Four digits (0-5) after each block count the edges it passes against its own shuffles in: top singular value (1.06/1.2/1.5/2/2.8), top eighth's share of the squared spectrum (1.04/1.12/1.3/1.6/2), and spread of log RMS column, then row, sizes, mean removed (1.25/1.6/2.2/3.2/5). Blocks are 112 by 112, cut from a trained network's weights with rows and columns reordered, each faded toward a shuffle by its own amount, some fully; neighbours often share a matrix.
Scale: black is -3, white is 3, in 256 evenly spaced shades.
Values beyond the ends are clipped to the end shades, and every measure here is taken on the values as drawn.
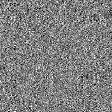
3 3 1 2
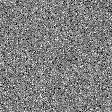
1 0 0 0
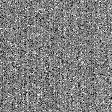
2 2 0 1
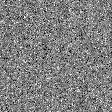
0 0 0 0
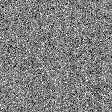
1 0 0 0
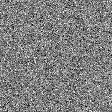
2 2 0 0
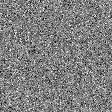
0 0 0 0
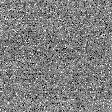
1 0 0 0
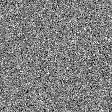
1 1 0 0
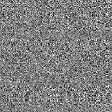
3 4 3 3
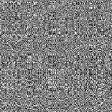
4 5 3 3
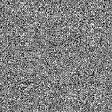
3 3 2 2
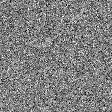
0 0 0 0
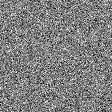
1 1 0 0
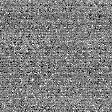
3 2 2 1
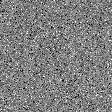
0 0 0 0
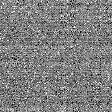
3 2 2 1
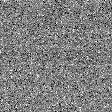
0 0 0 0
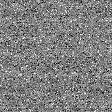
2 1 0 0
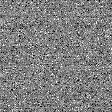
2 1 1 0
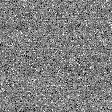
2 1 0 0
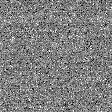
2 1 1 0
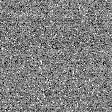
1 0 0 0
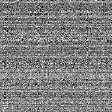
4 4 3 2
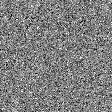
1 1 0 1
